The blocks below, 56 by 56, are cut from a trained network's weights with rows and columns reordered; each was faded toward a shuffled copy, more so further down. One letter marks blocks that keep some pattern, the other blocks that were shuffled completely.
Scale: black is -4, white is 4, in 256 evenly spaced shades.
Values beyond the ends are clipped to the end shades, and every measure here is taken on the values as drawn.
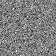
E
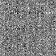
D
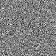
D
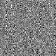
D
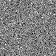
E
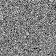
E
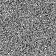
E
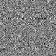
D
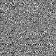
D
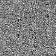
D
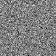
D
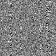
D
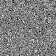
E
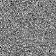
D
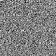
D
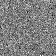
E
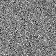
E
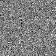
D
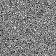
E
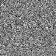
D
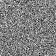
E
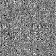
D
